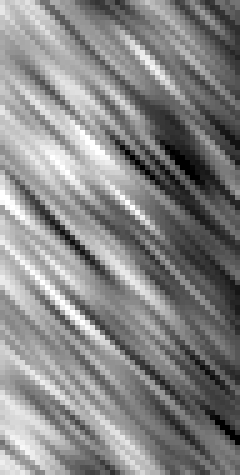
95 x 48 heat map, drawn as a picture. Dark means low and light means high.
Grain: diagonal, down to the right. Ninth with the lowest average: middle right. Average level on the scale: 50%. Slope: up to the left. Odd rows or columns: none.
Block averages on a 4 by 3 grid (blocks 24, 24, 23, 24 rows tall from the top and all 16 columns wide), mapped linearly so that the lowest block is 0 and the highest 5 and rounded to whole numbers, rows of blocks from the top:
5 3 2 / 5 3 0 / 5 3 1 / 5 3 1
